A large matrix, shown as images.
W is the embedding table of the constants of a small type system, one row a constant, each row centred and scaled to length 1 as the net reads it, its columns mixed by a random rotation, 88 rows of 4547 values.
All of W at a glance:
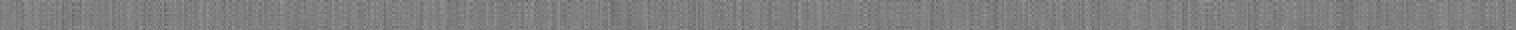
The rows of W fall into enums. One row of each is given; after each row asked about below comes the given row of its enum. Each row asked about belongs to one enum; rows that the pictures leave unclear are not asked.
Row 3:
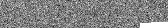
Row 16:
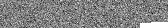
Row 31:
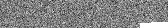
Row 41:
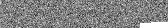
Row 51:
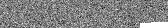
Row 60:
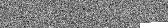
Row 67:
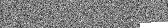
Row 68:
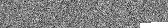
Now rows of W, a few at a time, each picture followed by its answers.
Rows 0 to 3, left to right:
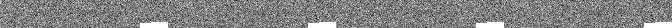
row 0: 41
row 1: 3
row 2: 41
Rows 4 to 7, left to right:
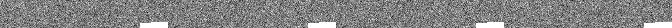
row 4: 3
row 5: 68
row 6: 68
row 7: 3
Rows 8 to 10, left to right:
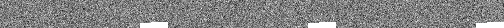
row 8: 60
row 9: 68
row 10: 67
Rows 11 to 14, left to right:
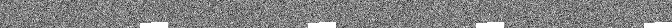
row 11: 68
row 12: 31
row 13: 68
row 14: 60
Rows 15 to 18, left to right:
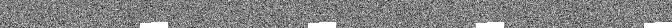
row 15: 51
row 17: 31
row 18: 60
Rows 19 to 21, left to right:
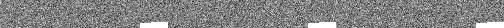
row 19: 41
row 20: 68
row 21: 41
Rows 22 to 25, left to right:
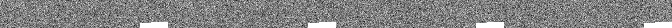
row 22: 3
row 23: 3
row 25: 67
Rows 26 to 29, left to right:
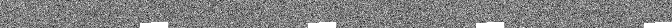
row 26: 3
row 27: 31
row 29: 41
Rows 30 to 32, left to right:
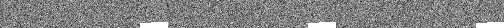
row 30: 67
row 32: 68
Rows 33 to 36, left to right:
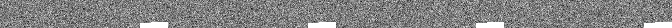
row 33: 60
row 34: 60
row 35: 68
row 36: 3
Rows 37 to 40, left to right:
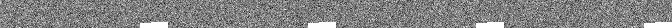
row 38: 51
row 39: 68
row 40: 68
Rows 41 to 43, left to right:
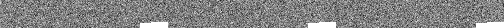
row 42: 31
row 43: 67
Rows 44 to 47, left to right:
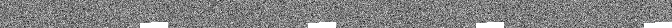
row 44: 60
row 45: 31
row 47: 67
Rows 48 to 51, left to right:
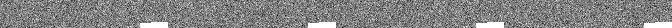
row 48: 68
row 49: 3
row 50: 68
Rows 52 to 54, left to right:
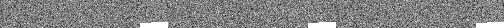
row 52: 67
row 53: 60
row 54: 67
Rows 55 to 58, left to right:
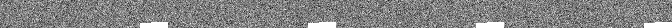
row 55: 68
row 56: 51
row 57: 31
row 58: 60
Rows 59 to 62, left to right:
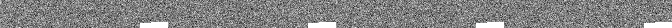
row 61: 41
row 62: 16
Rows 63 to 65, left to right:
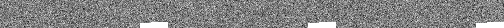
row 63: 60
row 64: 3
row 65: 67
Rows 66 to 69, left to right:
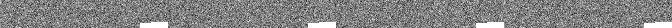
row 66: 41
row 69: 41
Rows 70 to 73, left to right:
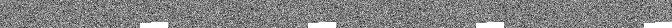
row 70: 16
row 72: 60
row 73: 67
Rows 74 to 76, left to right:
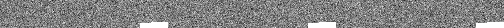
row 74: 31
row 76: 3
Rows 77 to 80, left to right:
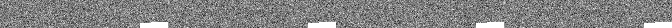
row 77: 60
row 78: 41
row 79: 51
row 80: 41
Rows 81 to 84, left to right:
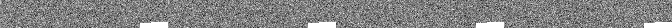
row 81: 41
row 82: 41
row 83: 51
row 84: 60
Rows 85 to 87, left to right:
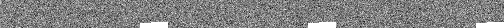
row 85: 41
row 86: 51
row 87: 60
